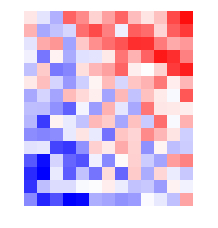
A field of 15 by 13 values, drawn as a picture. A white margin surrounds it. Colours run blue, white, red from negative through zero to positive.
Ninth with the highest average: top right. Stripes: none. Ninth with the lowest average: bottom left. Slope: up to the top right.
